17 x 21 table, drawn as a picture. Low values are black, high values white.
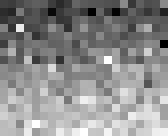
No single row or column stands out from its neighbours. The texture is fine-grained noise. No regular stripes run through it. There is an overall slope up to the bottom.
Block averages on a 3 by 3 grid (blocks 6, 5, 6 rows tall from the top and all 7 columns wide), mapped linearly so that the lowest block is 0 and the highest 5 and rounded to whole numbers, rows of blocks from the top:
0 0 0 / 2 2 3 / 4 5 5
